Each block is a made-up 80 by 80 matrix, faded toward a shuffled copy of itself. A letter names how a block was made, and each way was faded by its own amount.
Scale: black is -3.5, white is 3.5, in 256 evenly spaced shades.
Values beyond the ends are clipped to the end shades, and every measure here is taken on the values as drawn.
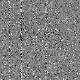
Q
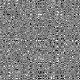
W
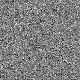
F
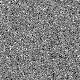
F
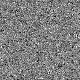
F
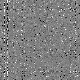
Q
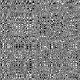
W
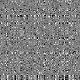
W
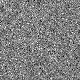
F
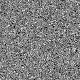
F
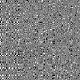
W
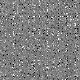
Q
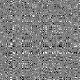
W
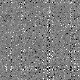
Q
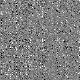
Q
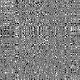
W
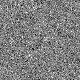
F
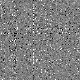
Q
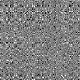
W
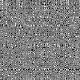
W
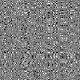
W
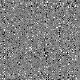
Q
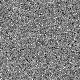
F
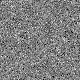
F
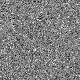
F
